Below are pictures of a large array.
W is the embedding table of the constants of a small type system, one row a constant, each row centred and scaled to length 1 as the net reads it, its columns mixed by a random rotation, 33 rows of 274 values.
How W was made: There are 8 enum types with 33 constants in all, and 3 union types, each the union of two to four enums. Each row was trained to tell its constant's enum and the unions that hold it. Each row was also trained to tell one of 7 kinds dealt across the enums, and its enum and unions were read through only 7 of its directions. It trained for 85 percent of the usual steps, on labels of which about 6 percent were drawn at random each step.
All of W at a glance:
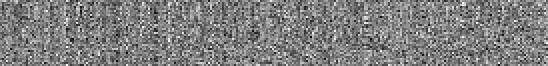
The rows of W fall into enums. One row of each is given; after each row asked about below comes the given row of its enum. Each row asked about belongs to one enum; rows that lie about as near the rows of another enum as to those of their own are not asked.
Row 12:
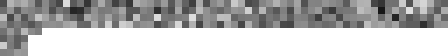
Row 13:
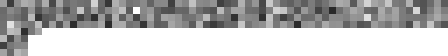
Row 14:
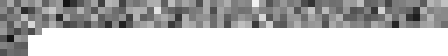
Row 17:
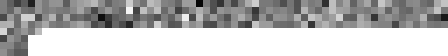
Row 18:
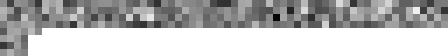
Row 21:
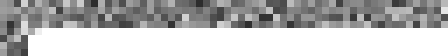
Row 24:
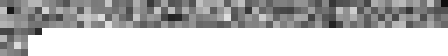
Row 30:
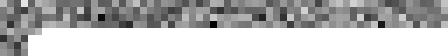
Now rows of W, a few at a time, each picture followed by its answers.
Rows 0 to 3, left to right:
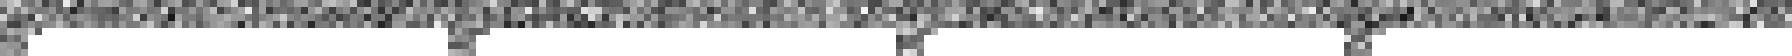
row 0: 12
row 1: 18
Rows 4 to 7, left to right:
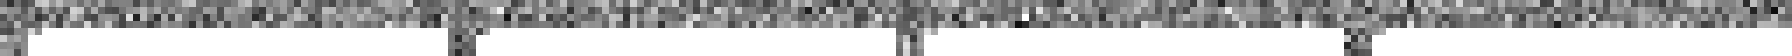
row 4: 18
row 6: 18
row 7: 13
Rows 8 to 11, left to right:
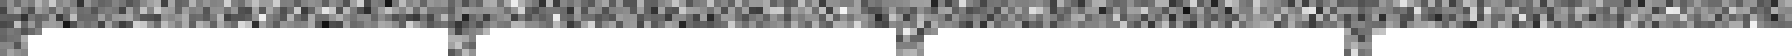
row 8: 14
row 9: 21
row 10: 12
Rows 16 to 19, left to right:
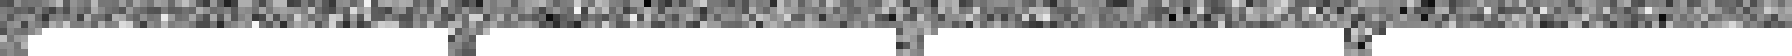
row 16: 13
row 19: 30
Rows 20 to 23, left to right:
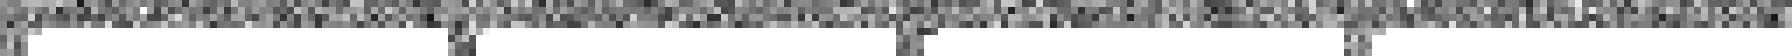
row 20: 30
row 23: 12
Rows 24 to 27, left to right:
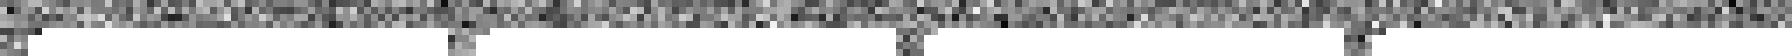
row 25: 17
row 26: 13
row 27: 14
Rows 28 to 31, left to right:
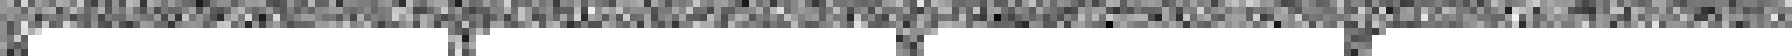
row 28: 21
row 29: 18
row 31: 14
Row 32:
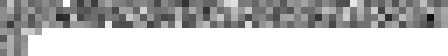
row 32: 12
